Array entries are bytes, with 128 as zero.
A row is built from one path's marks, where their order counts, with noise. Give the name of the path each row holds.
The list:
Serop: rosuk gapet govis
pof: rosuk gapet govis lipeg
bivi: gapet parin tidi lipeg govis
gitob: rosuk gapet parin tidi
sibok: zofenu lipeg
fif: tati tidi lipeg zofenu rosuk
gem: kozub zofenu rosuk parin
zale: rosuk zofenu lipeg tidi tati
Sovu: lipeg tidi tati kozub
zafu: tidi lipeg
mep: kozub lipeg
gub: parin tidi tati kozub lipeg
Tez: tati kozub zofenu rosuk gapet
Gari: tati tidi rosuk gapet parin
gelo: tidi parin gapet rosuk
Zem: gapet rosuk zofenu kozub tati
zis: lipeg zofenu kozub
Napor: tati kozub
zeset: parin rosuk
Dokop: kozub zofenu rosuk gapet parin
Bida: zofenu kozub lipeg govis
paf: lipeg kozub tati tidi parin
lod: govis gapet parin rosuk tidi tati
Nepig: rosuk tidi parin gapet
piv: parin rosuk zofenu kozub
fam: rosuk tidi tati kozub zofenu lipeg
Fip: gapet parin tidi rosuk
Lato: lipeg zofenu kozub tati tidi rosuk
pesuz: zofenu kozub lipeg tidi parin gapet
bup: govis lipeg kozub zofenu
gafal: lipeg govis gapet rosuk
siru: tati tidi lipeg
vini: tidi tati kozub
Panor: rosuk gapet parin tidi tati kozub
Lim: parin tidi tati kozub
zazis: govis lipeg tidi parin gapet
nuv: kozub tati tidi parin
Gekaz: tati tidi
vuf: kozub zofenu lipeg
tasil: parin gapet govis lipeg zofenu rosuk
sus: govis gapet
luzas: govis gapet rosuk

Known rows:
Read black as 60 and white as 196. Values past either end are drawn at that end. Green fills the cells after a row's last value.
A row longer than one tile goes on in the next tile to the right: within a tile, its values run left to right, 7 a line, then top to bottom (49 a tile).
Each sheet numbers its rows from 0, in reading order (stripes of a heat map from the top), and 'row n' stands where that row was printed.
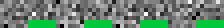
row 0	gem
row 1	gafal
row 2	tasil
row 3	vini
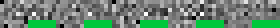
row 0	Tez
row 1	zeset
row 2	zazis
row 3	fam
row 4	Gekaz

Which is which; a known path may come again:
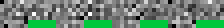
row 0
Tez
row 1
fam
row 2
mep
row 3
Serop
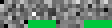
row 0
Nepig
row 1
Gekaz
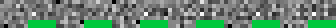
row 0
zeset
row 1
sus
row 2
zazis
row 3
sibok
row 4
gem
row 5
fif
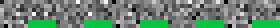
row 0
tasil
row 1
nuv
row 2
luzas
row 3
vini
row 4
gafal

